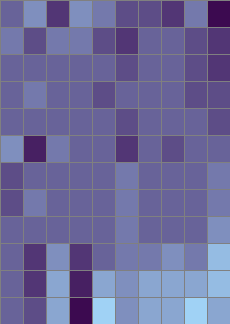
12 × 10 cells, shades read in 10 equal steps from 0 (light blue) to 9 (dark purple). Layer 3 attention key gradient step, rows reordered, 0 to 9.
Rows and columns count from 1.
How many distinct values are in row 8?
3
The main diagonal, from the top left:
5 6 5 5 5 7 5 5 5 1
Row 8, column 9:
5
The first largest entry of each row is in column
10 6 10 5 6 2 1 1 1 2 4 4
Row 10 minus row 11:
0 0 1 -1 3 1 2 1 2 0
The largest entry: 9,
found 2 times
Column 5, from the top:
4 6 5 6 5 5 5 5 5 5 2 0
